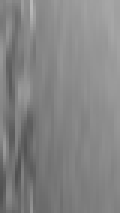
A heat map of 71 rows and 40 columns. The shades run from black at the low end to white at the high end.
The field climbs toward the top right. On average the colour sits 50% of the way up the scale. A vertical seam about 30% of the way across splits the table, and the right part is calmer. Values change most from cell to cell in the bottom left.
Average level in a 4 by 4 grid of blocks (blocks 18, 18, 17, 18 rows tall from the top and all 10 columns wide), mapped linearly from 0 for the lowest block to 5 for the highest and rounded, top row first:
2345 / 2234 / 1123 / 0122
